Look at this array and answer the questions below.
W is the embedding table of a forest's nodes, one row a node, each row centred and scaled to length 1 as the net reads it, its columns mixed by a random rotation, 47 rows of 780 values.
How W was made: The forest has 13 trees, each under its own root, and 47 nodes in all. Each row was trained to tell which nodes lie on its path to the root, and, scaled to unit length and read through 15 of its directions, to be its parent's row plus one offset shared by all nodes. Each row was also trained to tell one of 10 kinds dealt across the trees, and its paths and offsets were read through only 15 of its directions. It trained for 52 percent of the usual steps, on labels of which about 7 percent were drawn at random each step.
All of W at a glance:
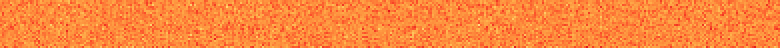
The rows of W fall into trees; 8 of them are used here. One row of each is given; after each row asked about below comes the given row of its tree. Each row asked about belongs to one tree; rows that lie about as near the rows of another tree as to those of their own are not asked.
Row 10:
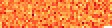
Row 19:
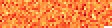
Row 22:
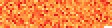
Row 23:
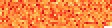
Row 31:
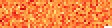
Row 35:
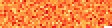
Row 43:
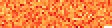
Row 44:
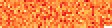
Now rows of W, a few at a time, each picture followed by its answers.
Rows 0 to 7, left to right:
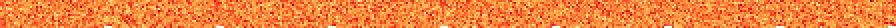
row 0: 43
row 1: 22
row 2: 35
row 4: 10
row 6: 19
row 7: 19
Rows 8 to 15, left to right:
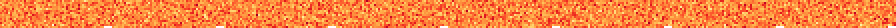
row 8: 22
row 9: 19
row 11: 10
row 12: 44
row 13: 31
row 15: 35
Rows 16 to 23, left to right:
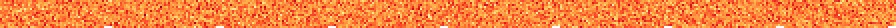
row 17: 10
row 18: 43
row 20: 23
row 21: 35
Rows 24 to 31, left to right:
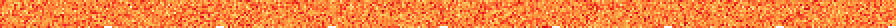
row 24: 43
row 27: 22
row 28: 43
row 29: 31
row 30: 35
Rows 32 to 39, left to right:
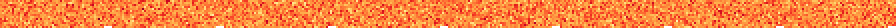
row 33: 23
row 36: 23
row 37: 43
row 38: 35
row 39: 22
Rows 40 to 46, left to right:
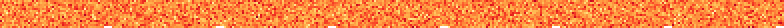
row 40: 19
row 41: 23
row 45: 10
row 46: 19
